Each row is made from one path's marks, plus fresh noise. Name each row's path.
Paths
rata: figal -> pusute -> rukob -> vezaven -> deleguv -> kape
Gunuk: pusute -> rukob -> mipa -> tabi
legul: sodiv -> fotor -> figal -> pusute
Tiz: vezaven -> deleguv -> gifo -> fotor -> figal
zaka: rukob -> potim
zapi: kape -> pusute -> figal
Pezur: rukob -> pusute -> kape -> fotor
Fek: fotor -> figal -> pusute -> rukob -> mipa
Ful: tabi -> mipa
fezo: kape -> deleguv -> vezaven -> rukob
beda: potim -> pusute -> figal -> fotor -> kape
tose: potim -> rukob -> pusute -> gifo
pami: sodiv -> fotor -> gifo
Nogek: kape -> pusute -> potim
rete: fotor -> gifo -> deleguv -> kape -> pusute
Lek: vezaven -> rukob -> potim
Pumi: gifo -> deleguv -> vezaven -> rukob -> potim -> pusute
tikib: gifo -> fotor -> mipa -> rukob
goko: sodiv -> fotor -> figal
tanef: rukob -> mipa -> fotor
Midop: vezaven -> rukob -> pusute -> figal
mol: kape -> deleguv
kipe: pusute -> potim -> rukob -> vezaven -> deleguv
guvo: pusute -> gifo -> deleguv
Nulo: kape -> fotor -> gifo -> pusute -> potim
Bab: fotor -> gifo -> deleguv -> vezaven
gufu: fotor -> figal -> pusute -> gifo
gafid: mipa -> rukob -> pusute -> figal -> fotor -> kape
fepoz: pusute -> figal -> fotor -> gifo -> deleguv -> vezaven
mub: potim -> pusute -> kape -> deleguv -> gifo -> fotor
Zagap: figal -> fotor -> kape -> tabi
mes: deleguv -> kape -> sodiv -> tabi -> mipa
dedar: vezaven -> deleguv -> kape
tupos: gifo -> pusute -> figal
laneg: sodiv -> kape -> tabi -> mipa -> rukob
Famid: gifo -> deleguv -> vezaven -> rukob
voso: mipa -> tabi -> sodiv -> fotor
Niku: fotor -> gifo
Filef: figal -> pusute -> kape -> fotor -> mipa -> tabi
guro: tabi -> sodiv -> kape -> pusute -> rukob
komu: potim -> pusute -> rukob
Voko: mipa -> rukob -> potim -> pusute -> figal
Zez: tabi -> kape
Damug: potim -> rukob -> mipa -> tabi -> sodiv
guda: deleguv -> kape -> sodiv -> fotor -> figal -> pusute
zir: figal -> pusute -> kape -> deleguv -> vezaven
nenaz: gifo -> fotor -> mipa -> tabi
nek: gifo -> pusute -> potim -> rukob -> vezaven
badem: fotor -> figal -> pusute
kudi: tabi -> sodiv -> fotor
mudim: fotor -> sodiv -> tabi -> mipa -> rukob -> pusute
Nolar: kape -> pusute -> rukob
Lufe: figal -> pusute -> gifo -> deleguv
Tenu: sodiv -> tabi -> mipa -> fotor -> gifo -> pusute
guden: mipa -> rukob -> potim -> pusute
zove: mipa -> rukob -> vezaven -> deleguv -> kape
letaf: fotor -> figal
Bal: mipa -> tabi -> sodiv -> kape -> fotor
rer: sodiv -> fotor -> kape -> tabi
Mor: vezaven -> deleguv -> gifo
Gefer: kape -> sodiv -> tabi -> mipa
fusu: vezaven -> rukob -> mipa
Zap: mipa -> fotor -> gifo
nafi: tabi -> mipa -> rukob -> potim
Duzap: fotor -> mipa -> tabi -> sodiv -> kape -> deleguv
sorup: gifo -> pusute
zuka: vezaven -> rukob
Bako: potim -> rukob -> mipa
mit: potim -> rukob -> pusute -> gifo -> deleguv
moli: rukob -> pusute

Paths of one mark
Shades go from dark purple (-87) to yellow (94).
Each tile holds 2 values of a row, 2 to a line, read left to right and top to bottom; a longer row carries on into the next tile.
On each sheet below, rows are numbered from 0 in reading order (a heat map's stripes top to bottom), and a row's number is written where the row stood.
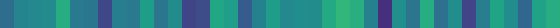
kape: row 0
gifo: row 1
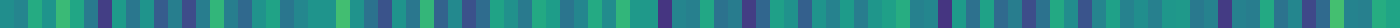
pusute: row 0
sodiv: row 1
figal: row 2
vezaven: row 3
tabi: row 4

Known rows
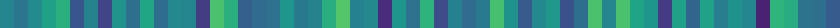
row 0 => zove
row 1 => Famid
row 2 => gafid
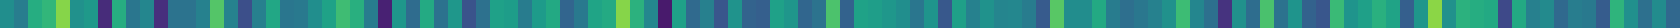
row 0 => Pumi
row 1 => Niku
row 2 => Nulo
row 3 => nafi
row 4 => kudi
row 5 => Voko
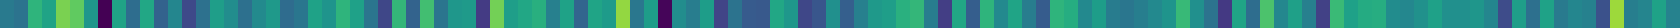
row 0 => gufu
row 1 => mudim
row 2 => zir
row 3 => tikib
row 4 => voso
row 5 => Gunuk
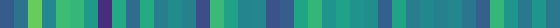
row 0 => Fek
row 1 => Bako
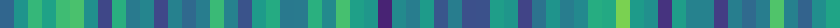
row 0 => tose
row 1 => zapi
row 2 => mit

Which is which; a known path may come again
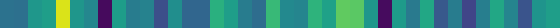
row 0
mub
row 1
tupos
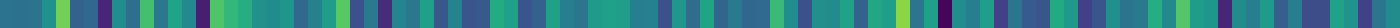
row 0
Duzap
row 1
dedar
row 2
zuka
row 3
zir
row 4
zapi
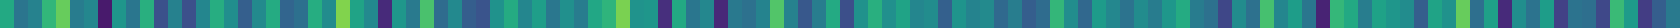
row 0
Mor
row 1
goko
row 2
Pumi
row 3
zaka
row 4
Gefer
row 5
rata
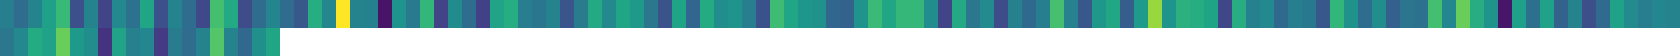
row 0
fezo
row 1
guda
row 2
tanef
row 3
tose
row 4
Voko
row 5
badem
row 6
mit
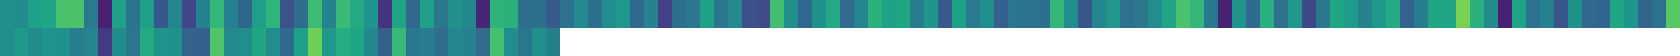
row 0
sorup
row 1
gafid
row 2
Zez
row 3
Lek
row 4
Niku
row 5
Nulo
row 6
Ful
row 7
guden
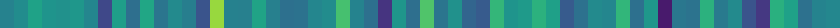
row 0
Gunuk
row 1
kudi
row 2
Zagap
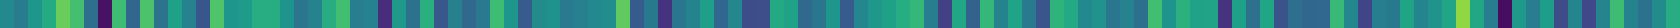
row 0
Tenu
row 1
Famid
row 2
mol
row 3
tikib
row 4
Midop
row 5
guvo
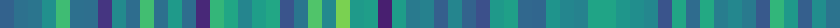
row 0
rer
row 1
beda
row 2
fusu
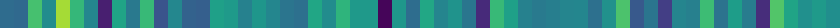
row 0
legul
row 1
Filef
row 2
mes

